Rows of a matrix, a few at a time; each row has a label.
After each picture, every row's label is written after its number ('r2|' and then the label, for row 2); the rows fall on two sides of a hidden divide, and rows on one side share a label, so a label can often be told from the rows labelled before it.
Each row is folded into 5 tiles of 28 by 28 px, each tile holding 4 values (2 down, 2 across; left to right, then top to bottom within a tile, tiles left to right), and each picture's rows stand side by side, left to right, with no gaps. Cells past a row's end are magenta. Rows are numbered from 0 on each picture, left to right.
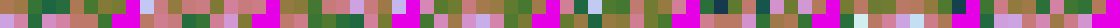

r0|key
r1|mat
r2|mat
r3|key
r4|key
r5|key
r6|key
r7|key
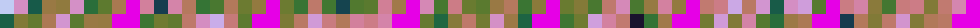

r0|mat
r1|key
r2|key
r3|key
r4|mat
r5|mat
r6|mat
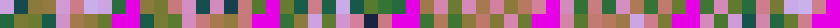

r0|mat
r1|key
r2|key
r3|mat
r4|key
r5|mat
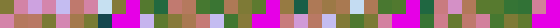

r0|mat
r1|key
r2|key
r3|key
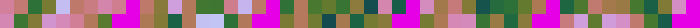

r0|mat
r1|key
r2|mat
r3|key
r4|key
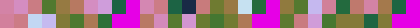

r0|mat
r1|mat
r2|key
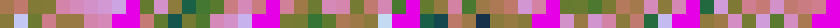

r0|mat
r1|mat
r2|mat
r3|mat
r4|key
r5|mat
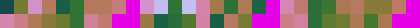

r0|key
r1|mat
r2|mat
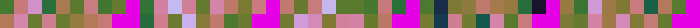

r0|key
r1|key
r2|key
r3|key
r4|key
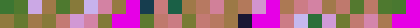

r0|key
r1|mat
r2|key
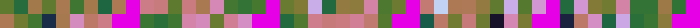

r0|key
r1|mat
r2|key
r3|mat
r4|mat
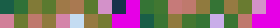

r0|key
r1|key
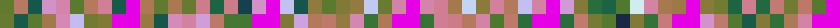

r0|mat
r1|key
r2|key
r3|mat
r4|mat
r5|mat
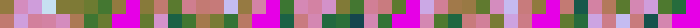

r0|key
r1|mat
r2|mat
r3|mat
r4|key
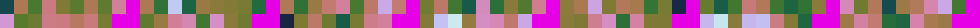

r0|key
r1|key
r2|mat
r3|key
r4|key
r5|key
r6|mat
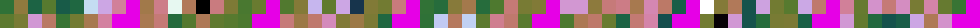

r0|mat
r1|key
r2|key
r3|key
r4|mat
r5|mat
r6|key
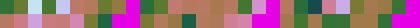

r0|key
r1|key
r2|mat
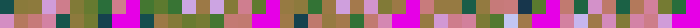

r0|key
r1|mat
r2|mat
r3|key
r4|key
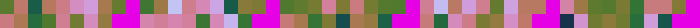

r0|mat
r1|key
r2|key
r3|mat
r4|mat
